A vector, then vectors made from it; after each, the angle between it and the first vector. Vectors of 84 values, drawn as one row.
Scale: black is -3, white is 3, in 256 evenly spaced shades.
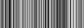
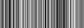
nearly parallel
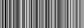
partly aligned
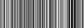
nearly opposite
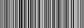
orthogonal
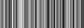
partly aligned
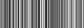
partly aligned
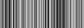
nearly parallel
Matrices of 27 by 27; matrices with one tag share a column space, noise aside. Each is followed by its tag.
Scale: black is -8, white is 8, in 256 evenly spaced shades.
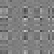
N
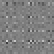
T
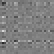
T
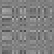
N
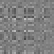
N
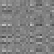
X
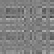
N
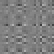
X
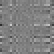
X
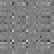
T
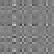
X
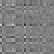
X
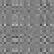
X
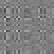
N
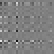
T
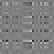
T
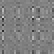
N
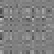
N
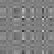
N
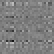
T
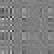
N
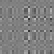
N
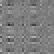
X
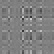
N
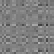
X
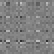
T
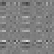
T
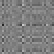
X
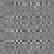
T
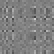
N
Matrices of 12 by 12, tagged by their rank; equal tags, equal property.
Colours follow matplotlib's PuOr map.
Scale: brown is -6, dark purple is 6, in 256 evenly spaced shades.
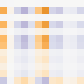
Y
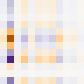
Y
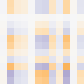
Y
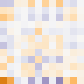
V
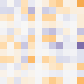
V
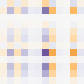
Y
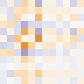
V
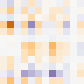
V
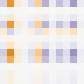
Y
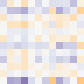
V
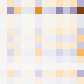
Y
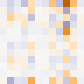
V
